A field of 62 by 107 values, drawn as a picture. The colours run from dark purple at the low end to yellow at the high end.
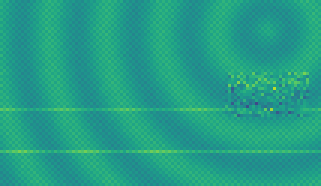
Roughest part: middle right. Odd lines: rows 37 and 51. Rings: centred on the top right. Odd patch: rougher, in the middle right.
